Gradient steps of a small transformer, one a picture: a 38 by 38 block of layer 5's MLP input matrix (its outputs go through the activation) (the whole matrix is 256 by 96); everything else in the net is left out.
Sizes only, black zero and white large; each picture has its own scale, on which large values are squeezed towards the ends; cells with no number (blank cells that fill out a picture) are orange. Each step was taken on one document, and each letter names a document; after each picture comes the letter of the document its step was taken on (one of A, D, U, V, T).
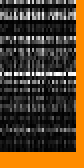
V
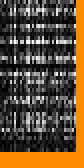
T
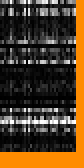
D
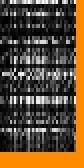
T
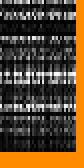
V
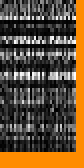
V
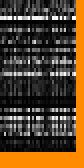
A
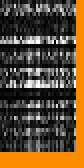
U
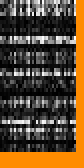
T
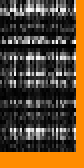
U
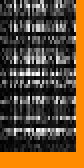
T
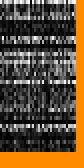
V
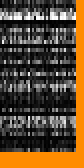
A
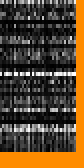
V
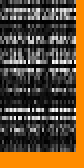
A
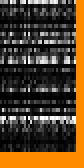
D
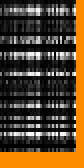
U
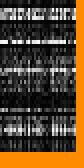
A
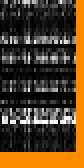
D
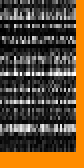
V
